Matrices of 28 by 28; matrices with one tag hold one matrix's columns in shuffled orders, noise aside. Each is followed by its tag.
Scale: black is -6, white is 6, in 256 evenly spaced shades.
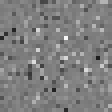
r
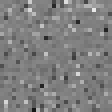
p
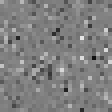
r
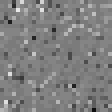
p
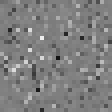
r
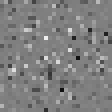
r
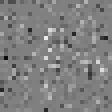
r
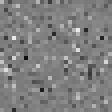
r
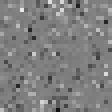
p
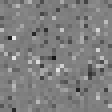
r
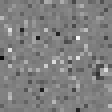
r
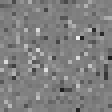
r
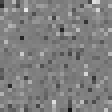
p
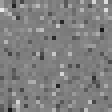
p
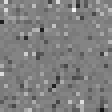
p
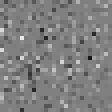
r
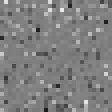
p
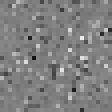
r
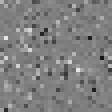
r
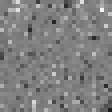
p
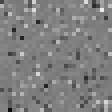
p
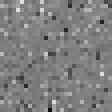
p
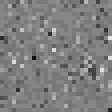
r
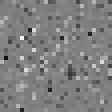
r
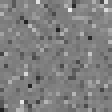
p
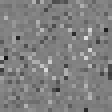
r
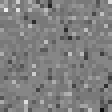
p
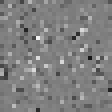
r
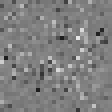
r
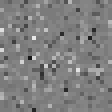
r
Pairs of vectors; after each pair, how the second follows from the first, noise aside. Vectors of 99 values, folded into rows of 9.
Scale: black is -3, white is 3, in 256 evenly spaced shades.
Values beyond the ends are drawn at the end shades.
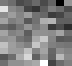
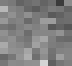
shrunk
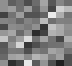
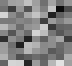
negated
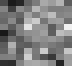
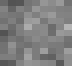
shrunk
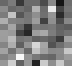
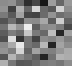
shuffled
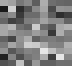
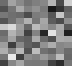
shuffled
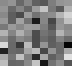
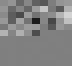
partly zeroed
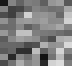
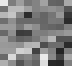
negated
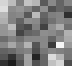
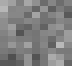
shrunk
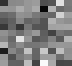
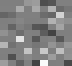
partly zeroed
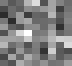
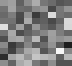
shuffled
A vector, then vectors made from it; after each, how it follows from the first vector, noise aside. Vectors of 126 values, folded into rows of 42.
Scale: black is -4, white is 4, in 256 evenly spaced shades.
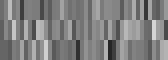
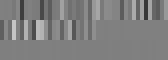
partly zeroed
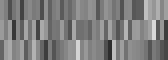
sign-scrambled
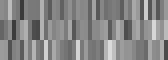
sign-scrambled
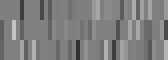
partly zeroed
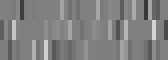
partly zeroed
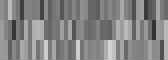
sign-scrambled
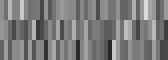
sign-scrambled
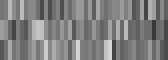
sign-scrambled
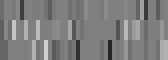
partly zeroed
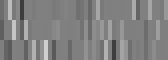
partly zeroed
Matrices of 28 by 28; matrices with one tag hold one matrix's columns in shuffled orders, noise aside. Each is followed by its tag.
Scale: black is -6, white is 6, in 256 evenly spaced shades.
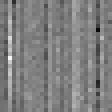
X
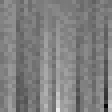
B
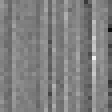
X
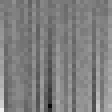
B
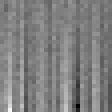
B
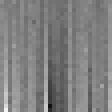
B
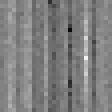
X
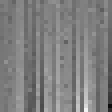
B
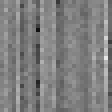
X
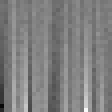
B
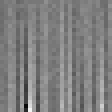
B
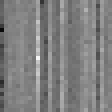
X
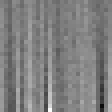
B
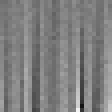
B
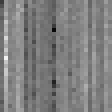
X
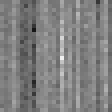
X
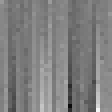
B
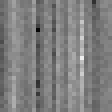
X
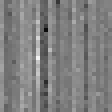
X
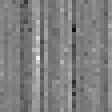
X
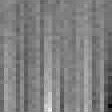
B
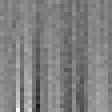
B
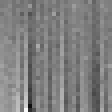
B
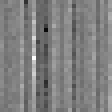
X
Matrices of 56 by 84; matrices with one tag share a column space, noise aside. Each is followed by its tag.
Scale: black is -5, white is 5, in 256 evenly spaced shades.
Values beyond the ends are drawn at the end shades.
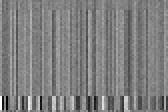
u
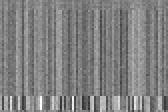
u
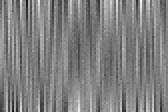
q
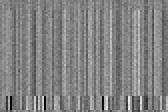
u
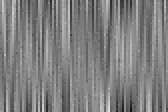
q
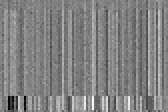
u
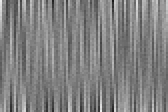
q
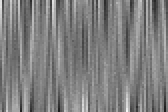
q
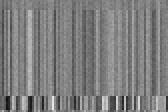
u
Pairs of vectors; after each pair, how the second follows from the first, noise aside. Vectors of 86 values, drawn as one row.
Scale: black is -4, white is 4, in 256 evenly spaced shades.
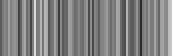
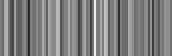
wrapped around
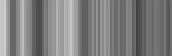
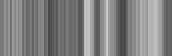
wrapped around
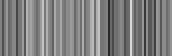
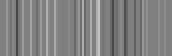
partly zeroed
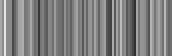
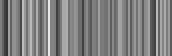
wrapped around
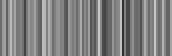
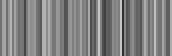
copied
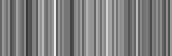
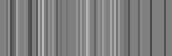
partly zeroed
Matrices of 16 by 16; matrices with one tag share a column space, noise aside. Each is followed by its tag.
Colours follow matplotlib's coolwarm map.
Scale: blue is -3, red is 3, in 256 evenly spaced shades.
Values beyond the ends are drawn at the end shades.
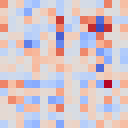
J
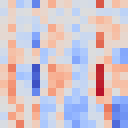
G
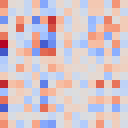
J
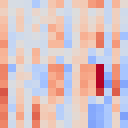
G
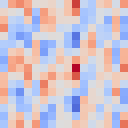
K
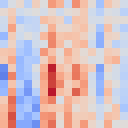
G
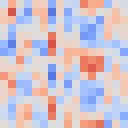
K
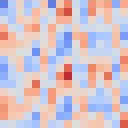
K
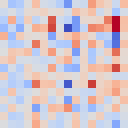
J
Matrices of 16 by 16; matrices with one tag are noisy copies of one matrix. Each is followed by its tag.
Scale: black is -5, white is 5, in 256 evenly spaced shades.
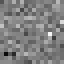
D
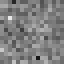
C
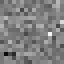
D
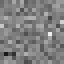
D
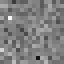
C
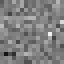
D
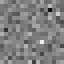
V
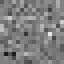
D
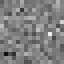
D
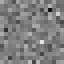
V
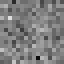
C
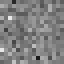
C
